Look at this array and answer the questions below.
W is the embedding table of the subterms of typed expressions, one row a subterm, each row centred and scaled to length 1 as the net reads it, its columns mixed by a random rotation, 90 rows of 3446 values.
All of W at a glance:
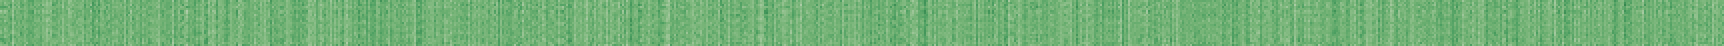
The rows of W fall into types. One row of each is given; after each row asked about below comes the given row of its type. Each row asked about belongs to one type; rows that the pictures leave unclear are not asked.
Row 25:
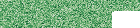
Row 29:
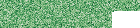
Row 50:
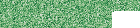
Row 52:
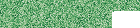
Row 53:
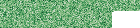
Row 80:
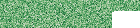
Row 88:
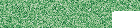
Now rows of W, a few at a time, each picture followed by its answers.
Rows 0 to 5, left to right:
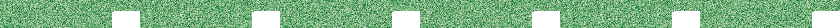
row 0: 88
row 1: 50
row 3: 29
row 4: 50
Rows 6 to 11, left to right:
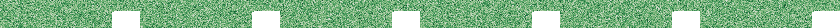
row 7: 25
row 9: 25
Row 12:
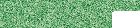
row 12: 53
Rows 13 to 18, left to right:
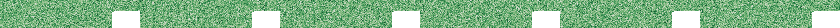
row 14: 50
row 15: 53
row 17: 25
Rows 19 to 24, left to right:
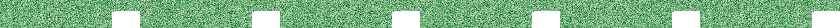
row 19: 50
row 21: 25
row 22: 25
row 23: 88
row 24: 50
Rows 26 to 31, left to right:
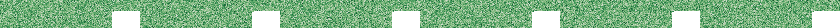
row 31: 88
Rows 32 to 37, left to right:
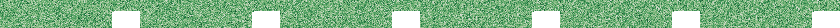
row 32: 52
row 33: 29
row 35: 50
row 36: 80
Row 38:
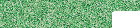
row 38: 53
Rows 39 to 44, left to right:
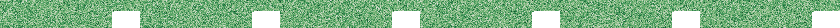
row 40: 88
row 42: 25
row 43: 80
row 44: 53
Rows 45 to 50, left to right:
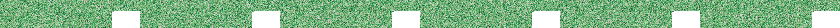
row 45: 80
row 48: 80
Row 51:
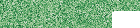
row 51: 88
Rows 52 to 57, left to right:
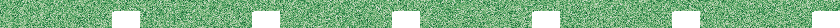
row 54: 80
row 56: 88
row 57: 80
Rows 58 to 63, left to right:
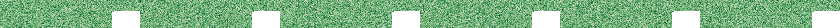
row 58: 25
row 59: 80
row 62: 25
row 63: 88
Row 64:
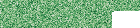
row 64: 25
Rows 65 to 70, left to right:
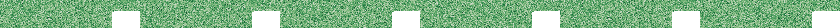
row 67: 53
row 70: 52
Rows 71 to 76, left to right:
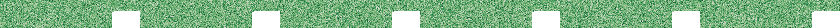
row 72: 80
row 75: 88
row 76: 50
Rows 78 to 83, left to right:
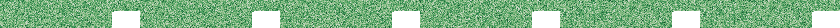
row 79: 80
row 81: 80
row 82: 53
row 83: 53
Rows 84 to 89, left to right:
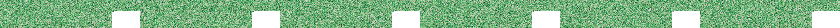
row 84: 29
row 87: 25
